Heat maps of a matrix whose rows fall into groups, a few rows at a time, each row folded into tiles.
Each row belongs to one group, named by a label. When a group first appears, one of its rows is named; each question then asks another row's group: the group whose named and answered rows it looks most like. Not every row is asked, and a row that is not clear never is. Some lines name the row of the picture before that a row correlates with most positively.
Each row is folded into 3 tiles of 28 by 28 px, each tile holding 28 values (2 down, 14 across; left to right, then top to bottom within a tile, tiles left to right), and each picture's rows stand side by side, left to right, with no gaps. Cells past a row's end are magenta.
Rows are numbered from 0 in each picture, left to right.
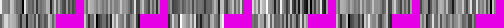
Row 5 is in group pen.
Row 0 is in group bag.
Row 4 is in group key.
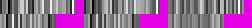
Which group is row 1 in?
pen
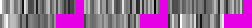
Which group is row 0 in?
bag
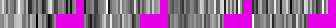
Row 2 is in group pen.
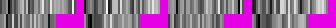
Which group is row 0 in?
pen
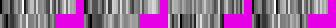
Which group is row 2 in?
key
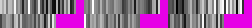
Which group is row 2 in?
pen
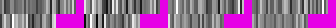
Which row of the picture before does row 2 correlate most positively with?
1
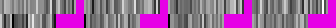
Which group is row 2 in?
pen
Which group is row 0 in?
key
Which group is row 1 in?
pen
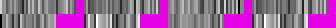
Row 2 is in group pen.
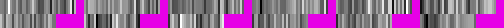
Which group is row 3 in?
pen
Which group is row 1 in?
key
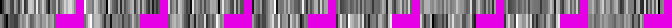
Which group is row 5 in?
key
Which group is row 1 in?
bag
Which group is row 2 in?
bag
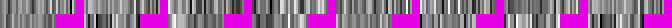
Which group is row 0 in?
pen
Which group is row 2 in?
bag
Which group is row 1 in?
key
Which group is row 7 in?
key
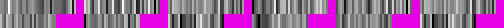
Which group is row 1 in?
pen
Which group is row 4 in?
pen
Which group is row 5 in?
key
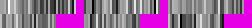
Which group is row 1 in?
pen
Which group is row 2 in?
key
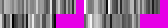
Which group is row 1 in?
bag
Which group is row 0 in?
key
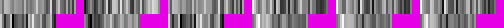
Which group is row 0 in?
key
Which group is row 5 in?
bag
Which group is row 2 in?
key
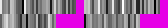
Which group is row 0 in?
bag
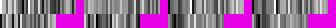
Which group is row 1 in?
key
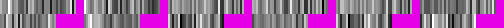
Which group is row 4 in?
key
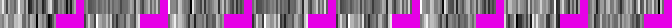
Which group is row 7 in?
pen
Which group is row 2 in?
bag
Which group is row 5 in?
bag
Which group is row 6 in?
key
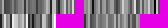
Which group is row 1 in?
pen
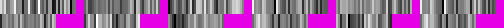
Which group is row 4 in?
key
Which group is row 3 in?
bag
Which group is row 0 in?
pen
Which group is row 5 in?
bag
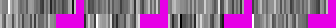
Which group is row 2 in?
key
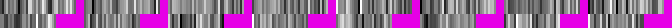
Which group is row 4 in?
bag
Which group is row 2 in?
key
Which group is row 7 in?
pen
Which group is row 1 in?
pen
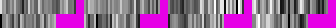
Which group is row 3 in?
bag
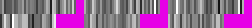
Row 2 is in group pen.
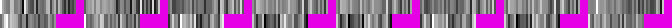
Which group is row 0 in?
bag
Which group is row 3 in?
key
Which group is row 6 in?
key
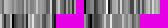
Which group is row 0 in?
key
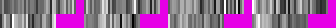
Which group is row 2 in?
pen
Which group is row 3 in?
bag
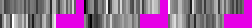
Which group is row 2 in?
bag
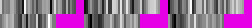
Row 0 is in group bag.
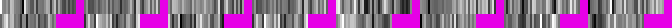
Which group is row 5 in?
pen
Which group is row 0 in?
bag
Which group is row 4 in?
bag
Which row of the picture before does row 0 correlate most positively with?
0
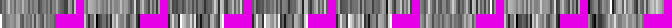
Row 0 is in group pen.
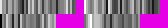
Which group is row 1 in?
bag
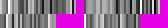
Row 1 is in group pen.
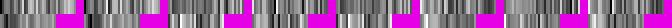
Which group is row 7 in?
bag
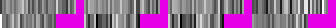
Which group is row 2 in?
key
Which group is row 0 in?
pen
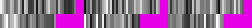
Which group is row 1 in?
pen
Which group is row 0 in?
bag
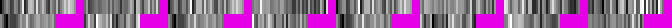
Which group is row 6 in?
bag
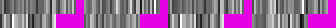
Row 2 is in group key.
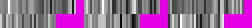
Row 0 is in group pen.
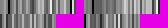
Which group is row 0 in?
pen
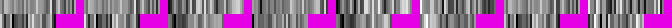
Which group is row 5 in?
bag
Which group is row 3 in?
pen
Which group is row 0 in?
key
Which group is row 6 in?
key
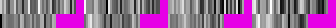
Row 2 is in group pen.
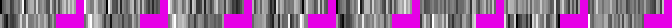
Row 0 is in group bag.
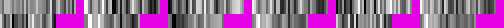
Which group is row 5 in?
bag
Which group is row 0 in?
key
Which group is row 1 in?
bag
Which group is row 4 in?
pen
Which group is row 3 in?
bag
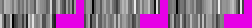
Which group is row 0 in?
key
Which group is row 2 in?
pen
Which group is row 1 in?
pen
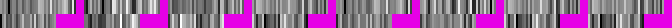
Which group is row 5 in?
pen
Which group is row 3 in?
key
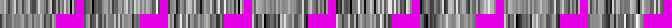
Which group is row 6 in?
key
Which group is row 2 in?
pen
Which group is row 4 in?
pen
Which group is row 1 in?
pen
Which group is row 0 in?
pen
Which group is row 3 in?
key
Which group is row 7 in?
bag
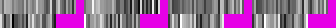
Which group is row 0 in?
key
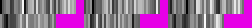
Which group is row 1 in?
pen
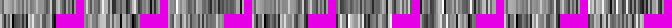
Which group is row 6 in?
key
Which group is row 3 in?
key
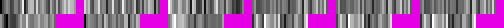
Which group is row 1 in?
pen
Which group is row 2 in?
bag
